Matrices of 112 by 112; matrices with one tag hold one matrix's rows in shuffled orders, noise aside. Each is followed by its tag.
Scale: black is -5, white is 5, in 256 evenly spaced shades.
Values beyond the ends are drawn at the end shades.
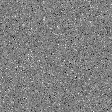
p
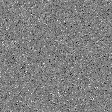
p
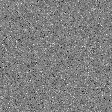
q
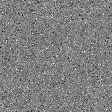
q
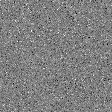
p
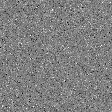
q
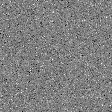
q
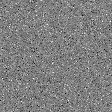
q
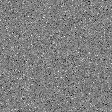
p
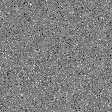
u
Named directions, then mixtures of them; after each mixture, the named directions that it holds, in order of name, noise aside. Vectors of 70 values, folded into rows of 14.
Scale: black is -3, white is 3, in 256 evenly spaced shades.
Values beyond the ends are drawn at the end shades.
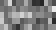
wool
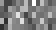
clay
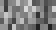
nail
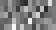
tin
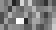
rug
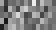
clay, tin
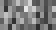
nail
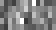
clay, rug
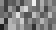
clay, tin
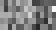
nail, wool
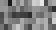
wool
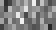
clay, nail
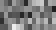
tin, wool
